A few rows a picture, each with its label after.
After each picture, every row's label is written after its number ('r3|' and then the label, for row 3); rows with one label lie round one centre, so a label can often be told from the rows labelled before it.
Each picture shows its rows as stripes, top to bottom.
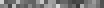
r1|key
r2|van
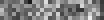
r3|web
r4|van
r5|key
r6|van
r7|web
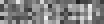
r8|key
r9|web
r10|web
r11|van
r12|web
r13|van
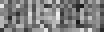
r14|van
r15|key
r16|van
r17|van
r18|van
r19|van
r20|key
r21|web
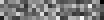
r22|key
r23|web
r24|van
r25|key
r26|web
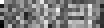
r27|key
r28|web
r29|van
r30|web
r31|key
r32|web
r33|web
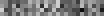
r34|van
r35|van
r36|key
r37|van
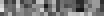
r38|key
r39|key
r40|key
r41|web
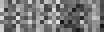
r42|van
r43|key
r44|key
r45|van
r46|key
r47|van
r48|key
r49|key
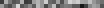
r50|web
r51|key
